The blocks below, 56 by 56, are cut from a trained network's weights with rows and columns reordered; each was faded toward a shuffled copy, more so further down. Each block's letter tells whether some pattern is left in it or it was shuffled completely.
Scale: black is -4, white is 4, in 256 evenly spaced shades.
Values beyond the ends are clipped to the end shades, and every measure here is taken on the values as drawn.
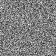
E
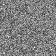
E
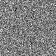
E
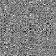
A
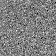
E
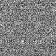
A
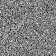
E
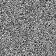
E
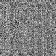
A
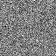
E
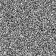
E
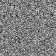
A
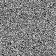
E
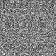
A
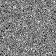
E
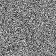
E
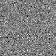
A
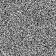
E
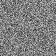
E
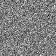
E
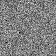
E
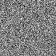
E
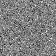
E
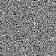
A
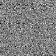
A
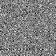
A
